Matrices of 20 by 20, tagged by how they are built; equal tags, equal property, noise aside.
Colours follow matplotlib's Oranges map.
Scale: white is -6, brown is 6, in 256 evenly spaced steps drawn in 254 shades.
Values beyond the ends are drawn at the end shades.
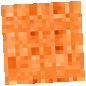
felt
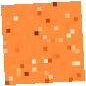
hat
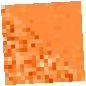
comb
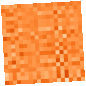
felt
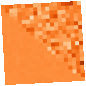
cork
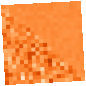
comb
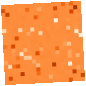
hat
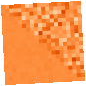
cork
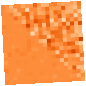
cork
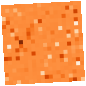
hat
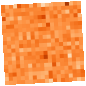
felt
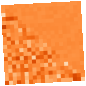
comb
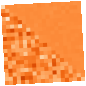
comb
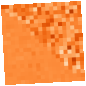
cork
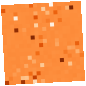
hat
